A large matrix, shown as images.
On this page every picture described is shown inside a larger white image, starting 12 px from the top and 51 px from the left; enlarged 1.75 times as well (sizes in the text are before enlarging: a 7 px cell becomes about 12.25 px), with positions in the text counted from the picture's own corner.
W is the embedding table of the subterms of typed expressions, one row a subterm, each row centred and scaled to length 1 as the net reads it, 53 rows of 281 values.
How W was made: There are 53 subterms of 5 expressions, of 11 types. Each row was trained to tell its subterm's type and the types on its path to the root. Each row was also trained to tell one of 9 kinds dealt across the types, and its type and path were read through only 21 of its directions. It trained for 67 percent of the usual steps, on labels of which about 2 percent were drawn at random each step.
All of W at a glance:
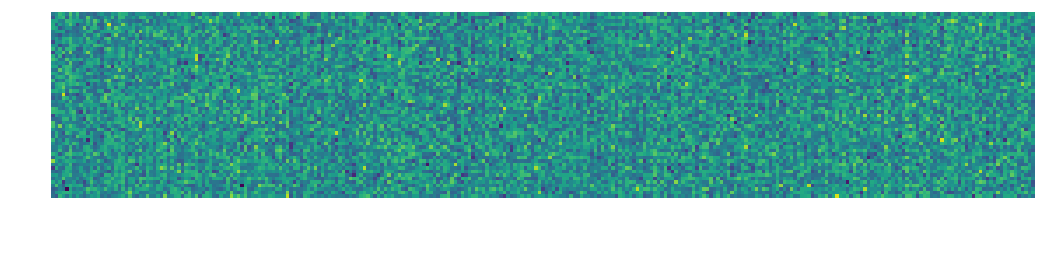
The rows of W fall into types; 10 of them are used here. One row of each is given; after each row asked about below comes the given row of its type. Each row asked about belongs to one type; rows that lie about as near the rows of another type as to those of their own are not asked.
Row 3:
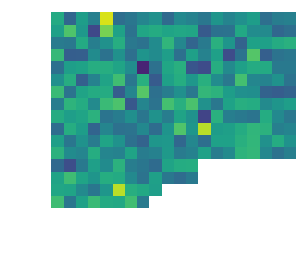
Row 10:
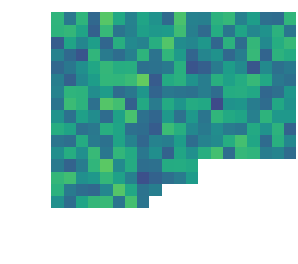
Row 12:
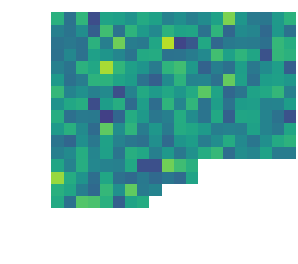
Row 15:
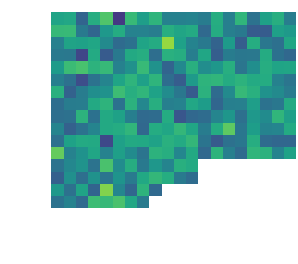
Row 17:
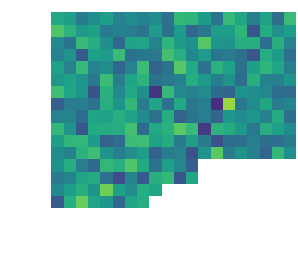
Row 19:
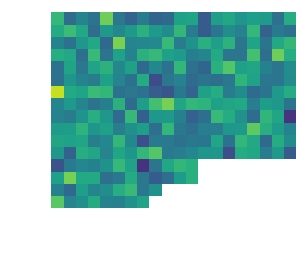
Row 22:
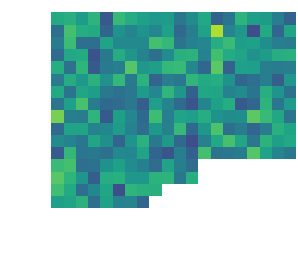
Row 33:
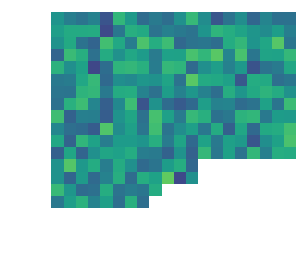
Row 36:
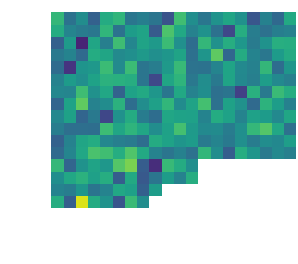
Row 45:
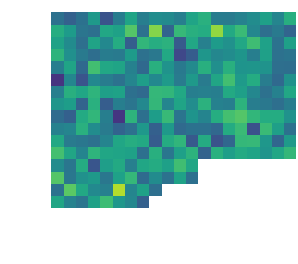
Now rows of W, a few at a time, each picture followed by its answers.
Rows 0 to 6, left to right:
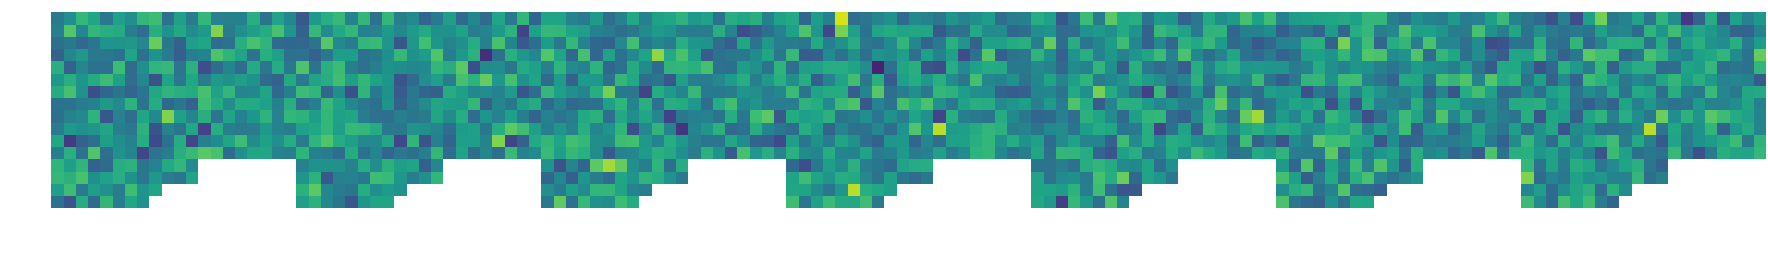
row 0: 22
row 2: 19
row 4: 36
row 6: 45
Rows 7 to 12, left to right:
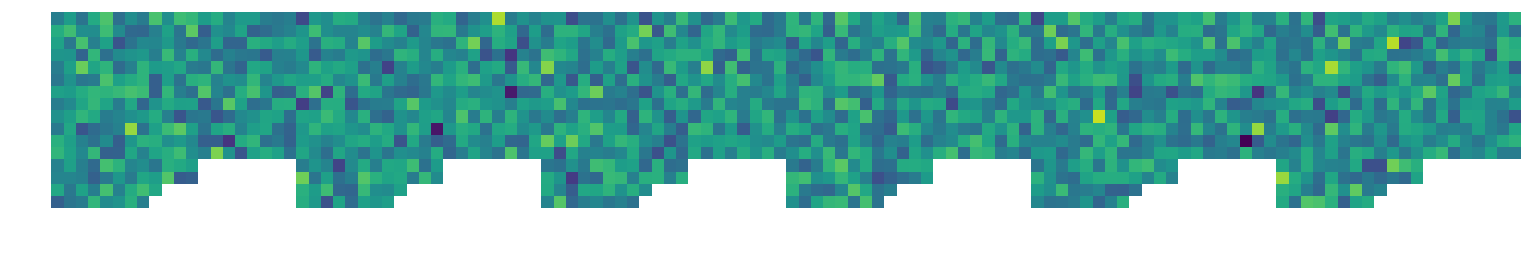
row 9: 19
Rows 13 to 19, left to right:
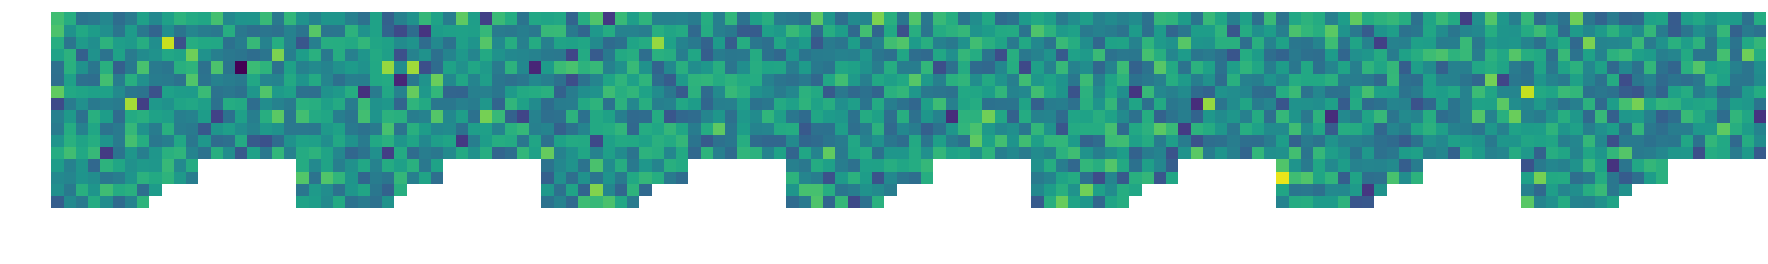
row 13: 19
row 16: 10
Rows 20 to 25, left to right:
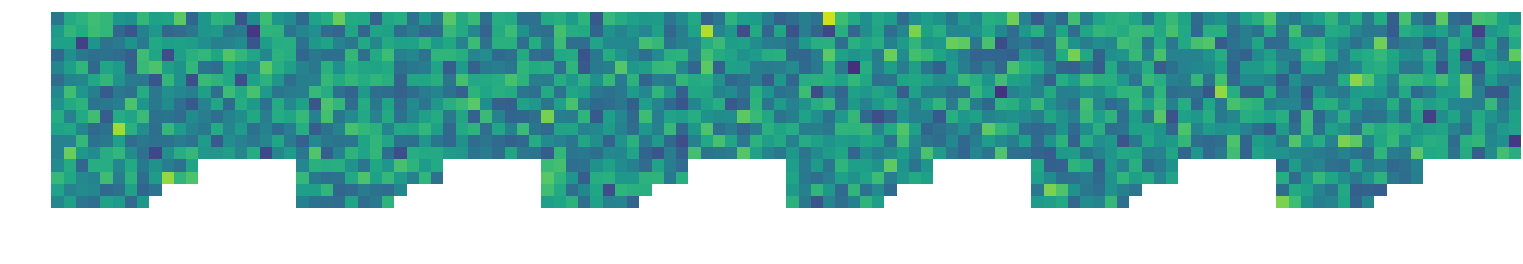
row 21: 10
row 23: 36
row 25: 15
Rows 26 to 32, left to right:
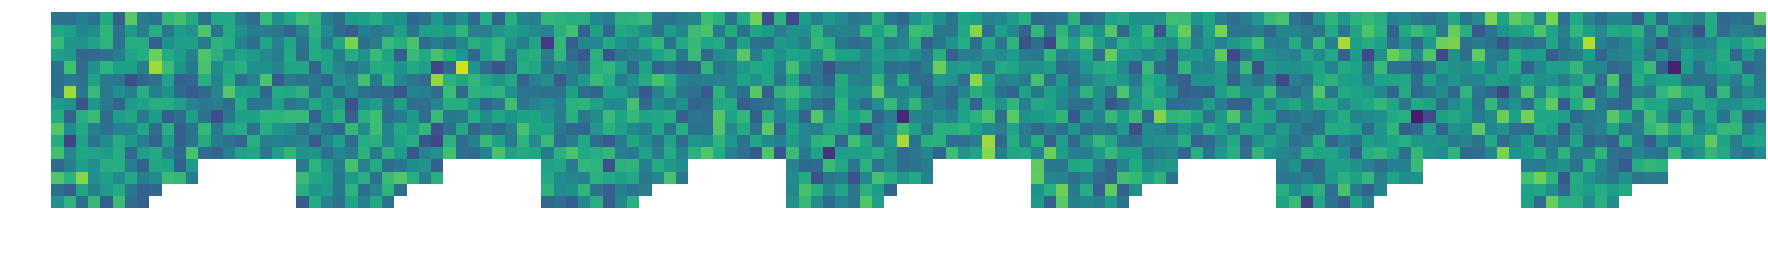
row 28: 10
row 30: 45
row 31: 36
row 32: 3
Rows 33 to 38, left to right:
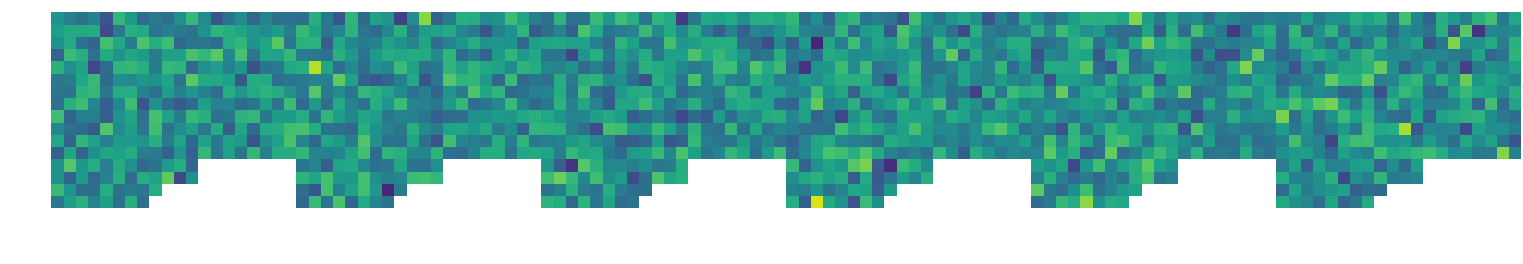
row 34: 15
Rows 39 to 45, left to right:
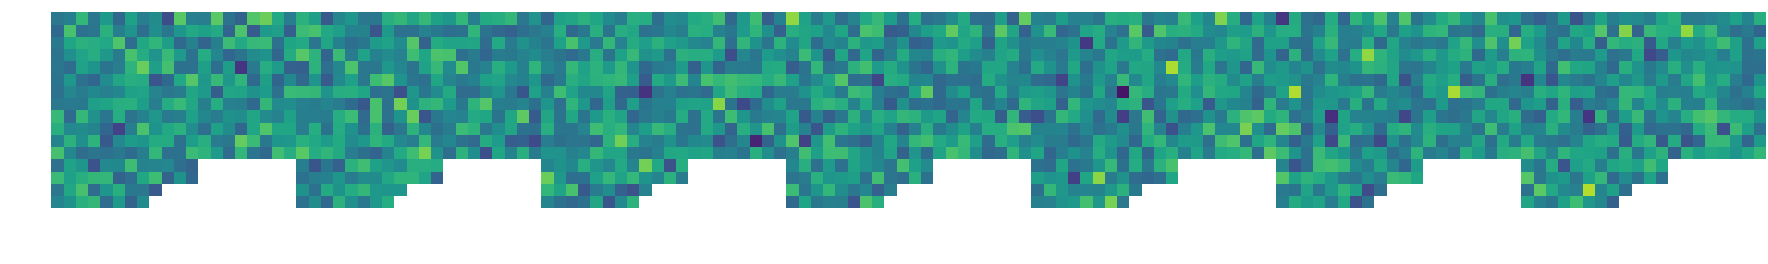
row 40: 19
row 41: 10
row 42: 33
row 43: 15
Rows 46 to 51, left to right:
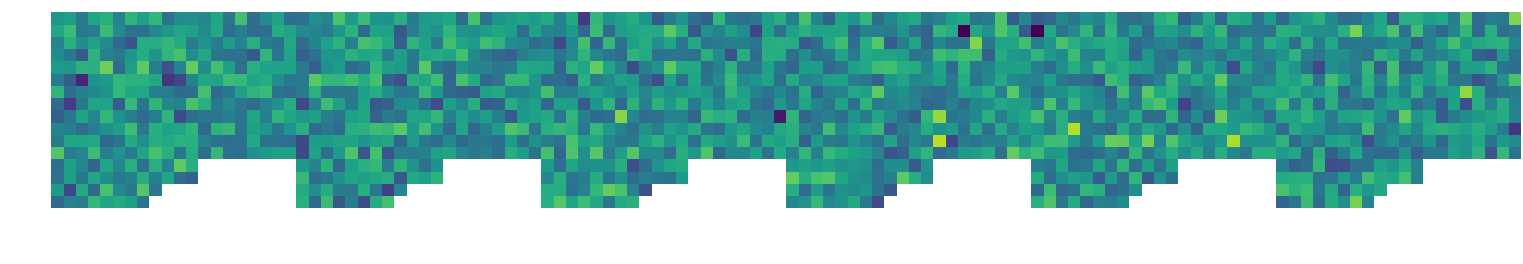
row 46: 15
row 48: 12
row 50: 45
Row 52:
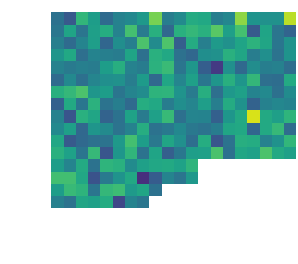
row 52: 45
